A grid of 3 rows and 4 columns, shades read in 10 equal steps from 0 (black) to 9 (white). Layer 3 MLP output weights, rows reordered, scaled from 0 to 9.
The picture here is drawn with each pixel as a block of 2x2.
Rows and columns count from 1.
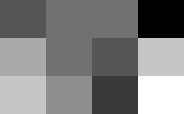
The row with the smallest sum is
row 1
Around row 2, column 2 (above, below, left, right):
4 5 6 3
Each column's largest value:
7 5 4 9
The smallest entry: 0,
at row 1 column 4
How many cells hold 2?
1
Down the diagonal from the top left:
3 4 2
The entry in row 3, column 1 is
7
